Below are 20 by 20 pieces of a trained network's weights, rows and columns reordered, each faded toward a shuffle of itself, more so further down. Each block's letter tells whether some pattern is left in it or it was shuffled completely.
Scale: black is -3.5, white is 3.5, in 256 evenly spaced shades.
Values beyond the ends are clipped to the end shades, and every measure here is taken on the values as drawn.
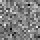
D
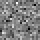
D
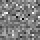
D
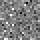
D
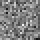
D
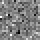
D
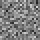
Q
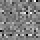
Q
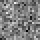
D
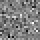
D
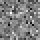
D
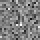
D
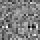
Q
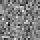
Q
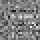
Q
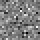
D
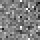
Q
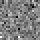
D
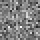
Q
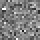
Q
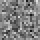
Q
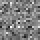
Q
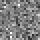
D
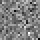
D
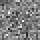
D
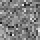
D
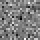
D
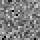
D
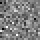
D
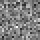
D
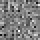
D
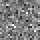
D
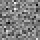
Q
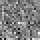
Q
